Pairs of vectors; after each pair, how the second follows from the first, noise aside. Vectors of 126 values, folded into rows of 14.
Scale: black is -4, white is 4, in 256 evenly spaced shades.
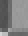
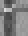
wrapped around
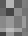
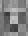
wrapped around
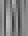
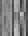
wrapped around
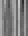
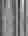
negated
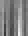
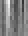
reversed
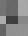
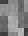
wrapped around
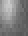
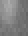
shrunk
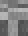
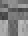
negated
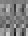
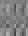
shrunk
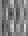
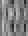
negated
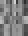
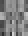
reversed
